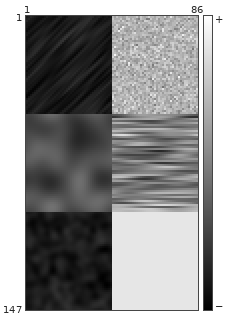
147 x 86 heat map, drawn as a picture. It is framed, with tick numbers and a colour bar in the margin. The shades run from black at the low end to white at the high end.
It is made of 3 by 2 panels. Panel 1,1: very low, slanting up to the right, faint in contrast. Panel 1,2: high, fine-grained. Panel 2,1: low, smooth. Panel 2,2: middling, streaked across, strong in contrast. Panel 3,1: very low, blotchy, faint in contrast. Panel 3,2: very high, flat.
